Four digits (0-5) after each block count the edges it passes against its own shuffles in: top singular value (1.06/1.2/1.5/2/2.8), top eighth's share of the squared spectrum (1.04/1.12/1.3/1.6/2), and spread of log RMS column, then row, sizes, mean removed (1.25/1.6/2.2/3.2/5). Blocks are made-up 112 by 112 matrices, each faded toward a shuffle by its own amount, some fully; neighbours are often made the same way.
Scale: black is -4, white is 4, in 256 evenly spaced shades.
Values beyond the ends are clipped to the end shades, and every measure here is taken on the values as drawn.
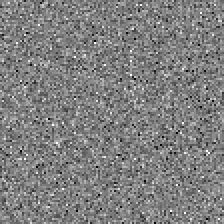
0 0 0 0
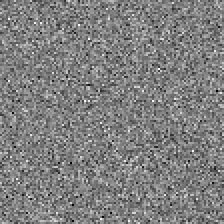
0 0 0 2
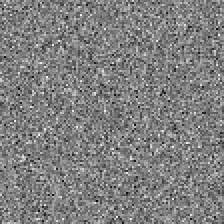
0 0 0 0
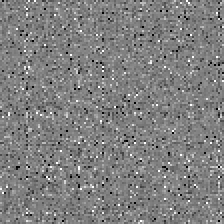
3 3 2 1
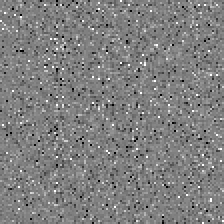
3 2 1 0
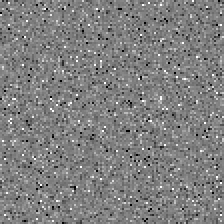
1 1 0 0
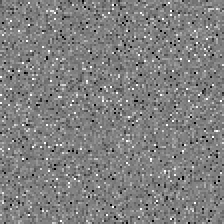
1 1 0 0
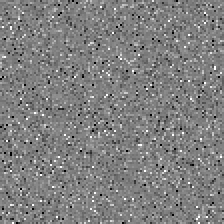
1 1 0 0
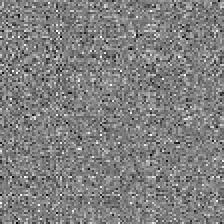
4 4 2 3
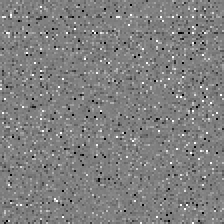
2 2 1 1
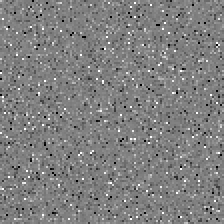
0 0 0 0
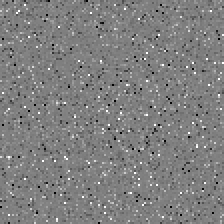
0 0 0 0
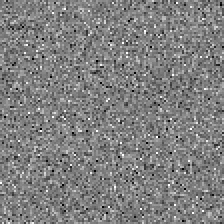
0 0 0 0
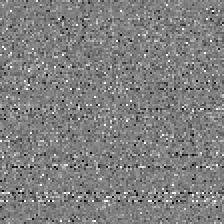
2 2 0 3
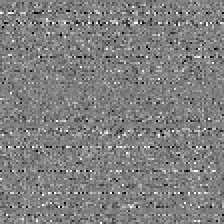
2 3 0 4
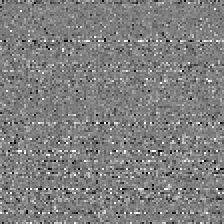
2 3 0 4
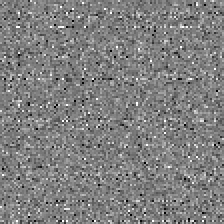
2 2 2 3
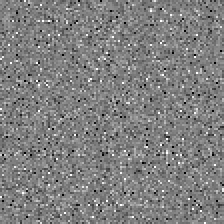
1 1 0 1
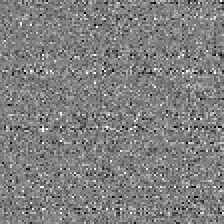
2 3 2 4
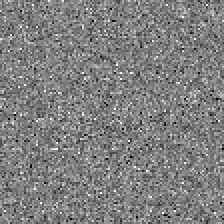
1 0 0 1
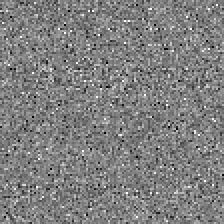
1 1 0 2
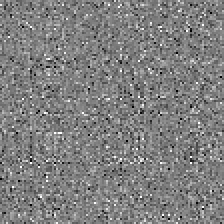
4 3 2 2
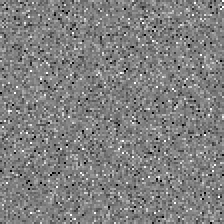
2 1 0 0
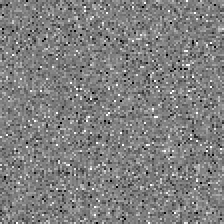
2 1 0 0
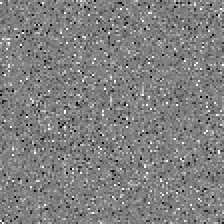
2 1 1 0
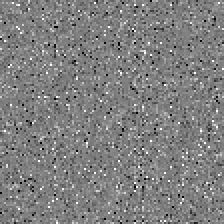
3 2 1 0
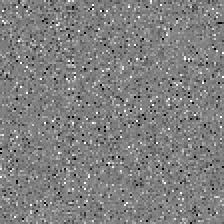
2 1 0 0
